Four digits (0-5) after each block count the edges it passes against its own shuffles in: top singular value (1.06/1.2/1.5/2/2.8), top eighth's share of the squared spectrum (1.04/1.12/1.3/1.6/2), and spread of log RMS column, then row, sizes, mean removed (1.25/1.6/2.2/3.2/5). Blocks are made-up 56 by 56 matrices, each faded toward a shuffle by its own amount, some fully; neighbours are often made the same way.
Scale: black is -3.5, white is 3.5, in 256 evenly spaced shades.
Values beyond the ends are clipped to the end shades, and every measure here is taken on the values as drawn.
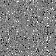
3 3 1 0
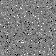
2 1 0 0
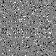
3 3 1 1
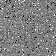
2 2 0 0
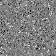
2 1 0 0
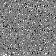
3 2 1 0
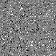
3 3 1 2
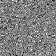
3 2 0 1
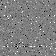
3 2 0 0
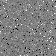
0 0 0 0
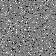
0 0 0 0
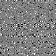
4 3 1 2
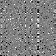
4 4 2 0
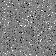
1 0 0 0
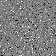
1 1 0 0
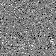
1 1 0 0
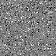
3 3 1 1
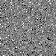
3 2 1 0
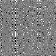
4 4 2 1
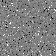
0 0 0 0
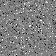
0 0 0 0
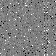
2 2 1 0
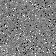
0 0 0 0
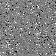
2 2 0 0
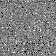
0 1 0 2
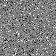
1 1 0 1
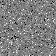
0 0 0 1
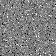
0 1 0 0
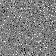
0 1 0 0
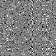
3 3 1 0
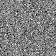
0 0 0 0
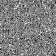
0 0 0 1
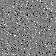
2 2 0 0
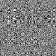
3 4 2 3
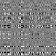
4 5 2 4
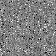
3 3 1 1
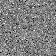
0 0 0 0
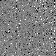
3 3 2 0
